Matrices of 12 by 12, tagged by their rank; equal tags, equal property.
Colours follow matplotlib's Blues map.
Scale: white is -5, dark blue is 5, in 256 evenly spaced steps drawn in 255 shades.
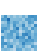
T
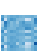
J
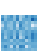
J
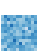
T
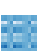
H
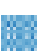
H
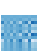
H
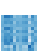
J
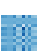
H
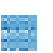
J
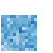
T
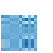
H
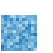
T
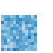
T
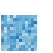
T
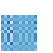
H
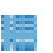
H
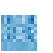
J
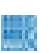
J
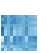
J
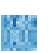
J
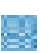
J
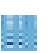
H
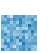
T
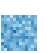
T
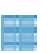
H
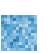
T
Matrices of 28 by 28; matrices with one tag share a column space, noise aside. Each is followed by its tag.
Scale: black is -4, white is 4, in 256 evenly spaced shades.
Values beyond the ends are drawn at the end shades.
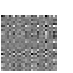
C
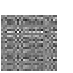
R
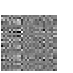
R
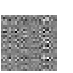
R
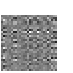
R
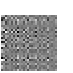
R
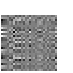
R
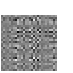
R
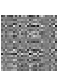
C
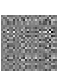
R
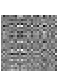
C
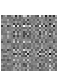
C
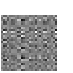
R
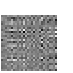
R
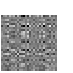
C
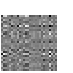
C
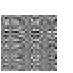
R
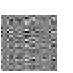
R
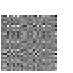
C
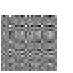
C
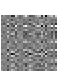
C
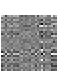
C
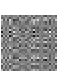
R
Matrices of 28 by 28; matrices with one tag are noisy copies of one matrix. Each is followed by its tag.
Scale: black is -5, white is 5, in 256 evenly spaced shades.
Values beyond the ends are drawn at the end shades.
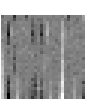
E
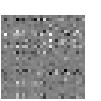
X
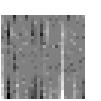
E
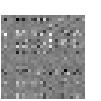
X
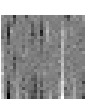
E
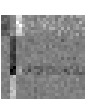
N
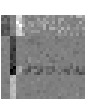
N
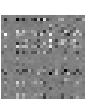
X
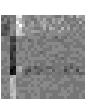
N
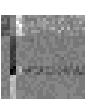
N
